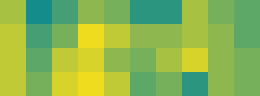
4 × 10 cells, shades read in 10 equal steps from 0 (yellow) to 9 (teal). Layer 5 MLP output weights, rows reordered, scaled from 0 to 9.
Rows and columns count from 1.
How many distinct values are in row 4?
7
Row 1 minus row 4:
1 4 6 4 3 2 3 -5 1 1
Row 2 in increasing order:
0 2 2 3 4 4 4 5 6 7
